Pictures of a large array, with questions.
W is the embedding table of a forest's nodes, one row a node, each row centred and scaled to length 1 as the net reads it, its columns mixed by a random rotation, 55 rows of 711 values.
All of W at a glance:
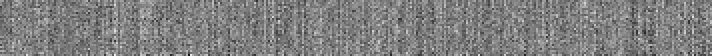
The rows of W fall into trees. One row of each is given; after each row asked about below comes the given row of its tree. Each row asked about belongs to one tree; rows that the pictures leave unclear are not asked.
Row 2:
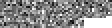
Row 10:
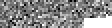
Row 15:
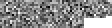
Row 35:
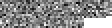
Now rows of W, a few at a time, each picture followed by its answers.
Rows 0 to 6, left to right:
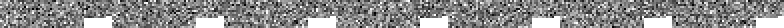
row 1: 2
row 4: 2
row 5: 35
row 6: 2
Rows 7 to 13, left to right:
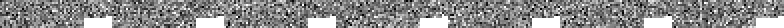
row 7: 15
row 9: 15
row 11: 35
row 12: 15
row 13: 2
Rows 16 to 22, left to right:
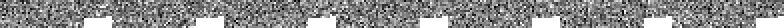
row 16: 35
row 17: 2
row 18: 10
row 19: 10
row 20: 15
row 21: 15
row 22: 35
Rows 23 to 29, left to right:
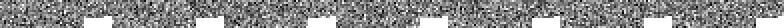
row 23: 15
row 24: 35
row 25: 10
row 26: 2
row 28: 15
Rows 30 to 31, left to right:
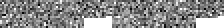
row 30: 35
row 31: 35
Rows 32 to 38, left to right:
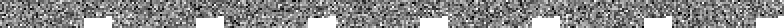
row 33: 35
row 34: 10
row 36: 2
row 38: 15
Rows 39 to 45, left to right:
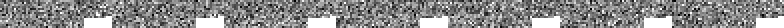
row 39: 35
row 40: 10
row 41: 10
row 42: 10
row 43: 35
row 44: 2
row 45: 15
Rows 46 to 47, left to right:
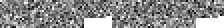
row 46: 35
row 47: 10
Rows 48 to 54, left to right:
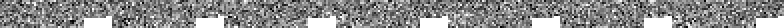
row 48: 2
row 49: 10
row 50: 10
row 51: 35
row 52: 35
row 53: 15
